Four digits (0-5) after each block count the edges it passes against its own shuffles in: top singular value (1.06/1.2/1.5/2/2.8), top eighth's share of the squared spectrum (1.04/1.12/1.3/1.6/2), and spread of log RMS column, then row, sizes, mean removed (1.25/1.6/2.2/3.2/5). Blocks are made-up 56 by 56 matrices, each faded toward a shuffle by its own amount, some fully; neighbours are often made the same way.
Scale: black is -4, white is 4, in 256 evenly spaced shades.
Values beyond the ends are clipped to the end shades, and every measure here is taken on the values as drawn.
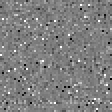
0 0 0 0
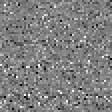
1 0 0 1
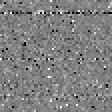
3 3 0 2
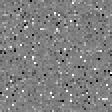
0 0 0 0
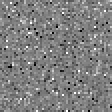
1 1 0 0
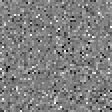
2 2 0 1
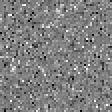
0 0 0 0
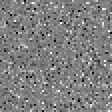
0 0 0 0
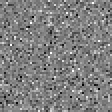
2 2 0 0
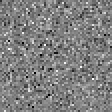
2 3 0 1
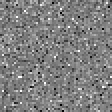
0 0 0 0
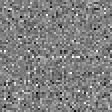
3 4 1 2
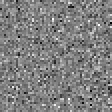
3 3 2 0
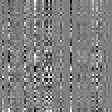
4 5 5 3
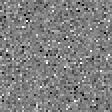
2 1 0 0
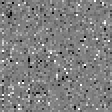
1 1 0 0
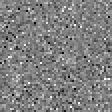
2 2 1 0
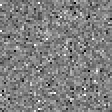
0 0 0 0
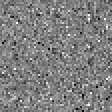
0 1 0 0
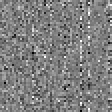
2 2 3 0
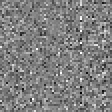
1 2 2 0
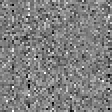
2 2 2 0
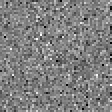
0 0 1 0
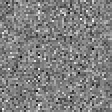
1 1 2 0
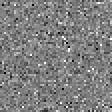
2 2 0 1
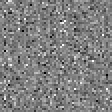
3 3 1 1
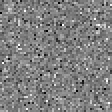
2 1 0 0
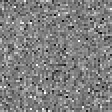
2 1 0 0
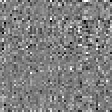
4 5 3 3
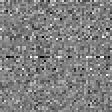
3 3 0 3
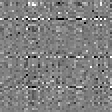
4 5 2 3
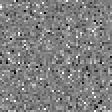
3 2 1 0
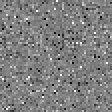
2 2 0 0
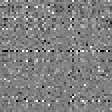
4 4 2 3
